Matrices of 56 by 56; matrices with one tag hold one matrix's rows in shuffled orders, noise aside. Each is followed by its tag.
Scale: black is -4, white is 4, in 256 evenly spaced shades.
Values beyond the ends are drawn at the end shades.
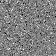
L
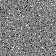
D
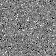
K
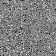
L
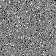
D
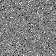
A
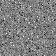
A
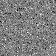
K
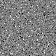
A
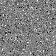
K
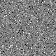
A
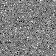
K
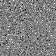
L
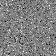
L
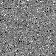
K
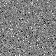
A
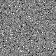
A
